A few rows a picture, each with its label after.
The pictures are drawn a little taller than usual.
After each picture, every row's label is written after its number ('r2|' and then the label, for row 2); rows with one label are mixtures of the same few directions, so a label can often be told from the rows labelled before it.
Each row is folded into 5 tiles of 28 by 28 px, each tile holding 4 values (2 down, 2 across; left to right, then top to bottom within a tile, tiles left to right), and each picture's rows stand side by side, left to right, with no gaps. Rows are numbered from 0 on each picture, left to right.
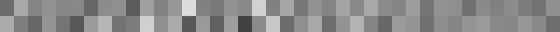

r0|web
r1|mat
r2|web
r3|mat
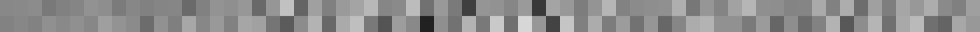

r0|mat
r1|mat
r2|web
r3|mat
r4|mat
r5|mat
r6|web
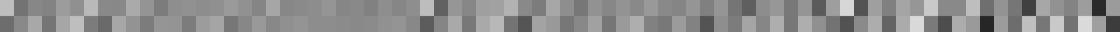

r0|web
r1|web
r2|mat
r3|web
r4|web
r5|mat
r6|web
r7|mat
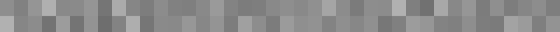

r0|mat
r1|mat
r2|mat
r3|web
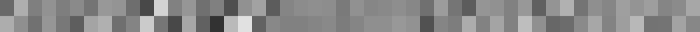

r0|web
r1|web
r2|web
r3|mat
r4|web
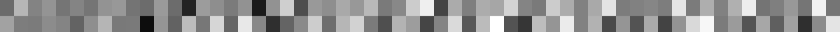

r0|web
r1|mat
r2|web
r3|web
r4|mat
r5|mat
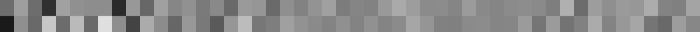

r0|mat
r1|web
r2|mat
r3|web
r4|web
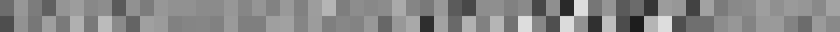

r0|mat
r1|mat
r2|mat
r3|mat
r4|web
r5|web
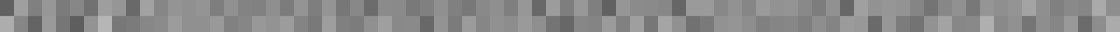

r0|web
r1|web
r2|web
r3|mat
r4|mat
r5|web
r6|web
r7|mat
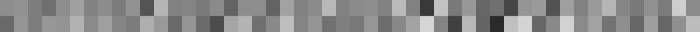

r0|mat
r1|web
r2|mat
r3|web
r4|mat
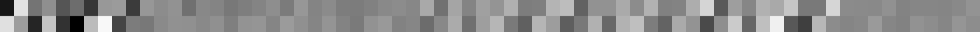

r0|web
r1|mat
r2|web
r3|web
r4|web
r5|web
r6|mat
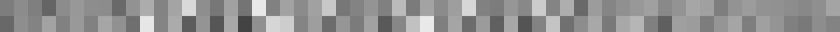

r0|mat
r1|mat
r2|mat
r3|mat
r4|web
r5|web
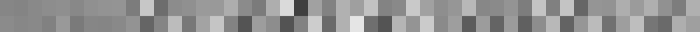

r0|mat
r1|web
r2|web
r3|mat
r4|web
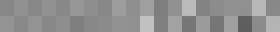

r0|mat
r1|mat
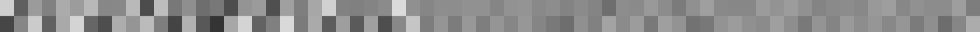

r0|web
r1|web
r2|mat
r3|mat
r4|mat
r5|web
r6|mat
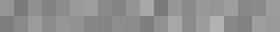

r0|web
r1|web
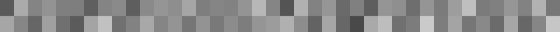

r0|web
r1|mat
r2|web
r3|mat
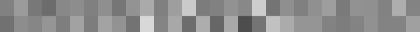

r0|mat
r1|mat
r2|mat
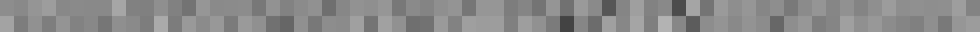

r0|mat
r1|mat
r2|mat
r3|mat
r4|mat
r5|web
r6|mat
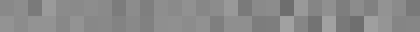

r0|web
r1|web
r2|web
